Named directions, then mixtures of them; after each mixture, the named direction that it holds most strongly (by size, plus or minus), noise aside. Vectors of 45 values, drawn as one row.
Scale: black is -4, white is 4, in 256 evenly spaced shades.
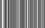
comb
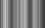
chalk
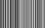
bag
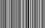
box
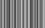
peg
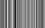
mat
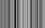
peg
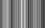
chalk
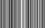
box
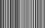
bag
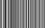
comb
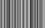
peg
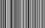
box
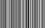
box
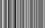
comb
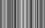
peg
